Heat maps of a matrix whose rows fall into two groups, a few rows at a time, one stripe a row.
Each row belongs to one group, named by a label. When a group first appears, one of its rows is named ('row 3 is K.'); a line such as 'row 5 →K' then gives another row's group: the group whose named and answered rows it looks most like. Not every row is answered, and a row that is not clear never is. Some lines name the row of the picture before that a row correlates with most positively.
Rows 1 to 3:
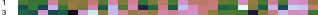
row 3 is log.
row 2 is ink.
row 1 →ink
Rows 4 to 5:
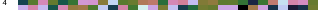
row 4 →log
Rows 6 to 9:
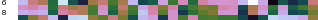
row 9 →log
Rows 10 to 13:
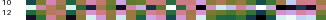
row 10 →log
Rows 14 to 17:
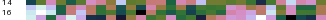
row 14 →log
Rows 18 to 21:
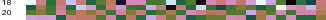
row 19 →log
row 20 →ink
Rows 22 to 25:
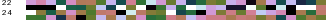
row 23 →ink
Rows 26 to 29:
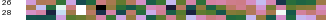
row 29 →ink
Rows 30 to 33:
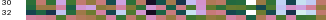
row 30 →ink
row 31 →log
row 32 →ink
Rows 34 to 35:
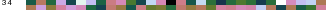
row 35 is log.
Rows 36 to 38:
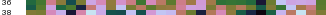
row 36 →log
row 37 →log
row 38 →log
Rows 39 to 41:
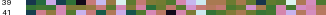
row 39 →log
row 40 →ink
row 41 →log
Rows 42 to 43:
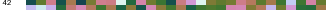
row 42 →log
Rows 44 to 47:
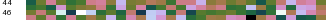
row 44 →log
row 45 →ink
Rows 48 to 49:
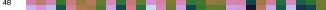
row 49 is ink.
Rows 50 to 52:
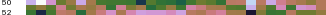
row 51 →ink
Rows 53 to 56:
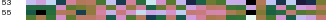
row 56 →ink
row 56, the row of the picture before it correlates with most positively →51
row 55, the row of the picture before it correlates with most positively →52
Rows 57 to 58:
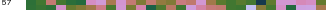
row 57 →log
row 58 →ink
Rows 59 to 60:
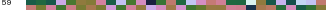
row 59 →ink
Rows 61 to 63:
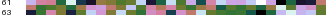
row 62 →log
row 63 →log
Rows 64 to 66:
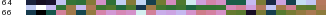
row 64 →ink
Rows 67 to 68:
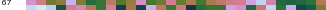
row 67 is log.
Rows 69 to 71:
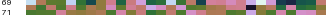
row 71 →ink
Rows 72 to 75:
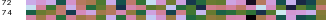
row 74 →log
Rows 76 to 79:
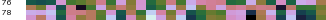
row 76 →ink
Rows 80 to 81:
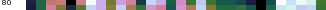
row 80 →log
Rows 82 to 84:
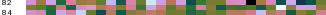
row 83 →log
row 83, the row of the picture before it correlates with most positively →80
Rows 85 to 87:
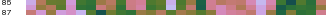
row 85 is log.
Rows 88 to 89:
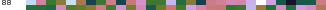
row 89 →ink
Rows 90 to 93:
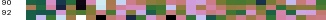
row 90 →log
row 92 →ink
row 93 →log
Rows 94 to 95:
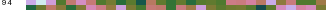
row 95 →log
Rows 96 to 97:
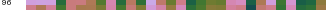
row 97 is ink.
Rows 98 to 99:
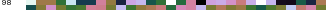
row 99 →log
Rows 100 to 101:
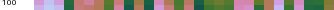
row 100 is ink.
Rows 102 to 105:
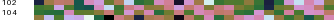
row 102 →log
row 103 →log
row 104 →ink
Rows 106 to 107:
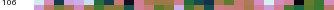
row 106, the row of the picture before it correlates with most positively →105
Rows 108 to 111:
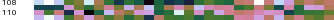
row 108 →ink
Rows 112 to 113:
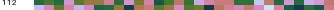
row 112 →ink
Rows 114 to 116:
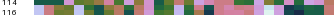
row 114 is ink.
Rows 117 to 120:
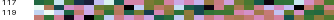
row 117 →log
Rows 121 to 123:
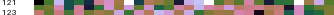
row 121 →log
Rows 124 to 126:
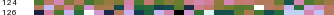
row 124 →log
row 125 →ink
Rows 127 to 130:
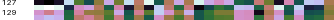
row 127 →ink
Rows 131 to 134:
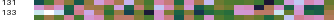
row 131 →log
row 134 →log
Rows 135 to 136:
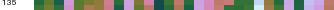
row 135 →ink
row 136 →ink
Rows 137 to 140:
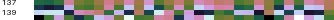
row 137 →ink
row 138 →ink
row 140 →log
